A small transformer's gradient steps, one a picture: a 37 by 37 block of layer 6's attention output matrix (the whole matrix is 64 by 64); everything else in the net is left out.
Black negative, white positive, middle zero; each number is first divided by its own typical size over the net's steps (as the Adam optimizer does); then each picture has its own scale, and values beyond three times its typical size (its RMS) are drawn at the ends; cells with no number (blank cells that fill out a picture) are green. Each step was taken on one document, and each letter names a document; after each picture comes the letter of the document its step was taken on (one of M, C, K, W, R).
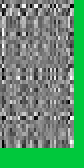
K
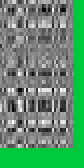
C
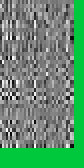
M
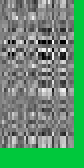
C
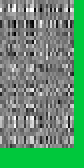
M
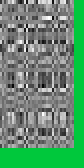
C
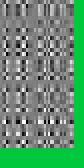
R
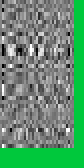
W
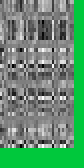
C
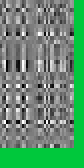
R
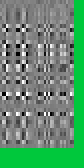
R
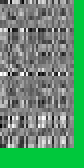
C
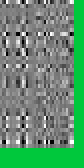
R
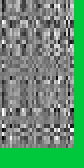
K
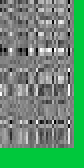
W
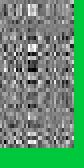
K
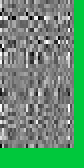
W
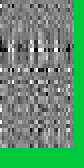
W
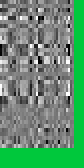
W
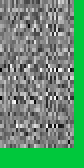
M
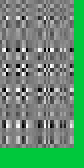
R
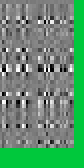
R
